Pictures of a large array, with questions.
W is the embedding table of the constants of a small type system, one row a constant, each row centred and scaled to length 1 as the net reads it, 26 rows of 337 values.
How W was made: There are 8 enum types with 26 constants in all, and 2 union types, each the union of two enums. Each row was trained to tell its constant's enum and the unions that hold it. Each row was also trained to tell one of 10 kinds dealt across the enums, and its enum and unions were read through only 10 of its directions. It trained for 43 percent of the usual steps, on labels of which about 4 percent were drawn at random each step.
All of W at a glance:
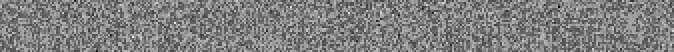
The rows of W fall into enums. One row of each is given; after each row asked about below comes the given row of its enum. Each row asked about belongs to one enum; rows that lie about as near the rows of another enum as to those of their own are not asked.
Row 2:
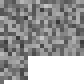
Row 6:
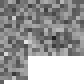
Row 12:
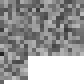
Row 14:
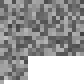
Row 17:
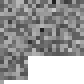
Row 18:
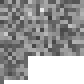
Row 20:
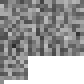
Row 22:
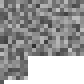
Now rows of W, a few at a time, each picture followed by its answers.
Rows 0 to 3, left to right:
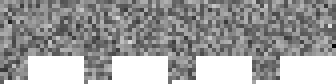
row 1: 18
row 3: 12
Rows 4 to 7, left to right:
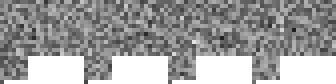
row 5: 22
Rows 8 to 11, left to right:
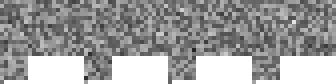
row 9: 14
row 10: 6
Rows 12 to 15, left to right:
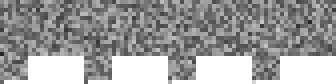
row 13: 22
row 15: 14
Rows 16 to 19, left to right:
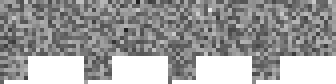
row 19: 18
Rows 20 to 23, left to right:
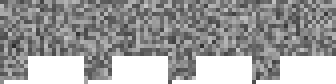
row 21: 17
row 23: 14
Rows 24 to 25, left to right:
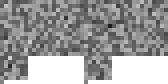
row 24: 20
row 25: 18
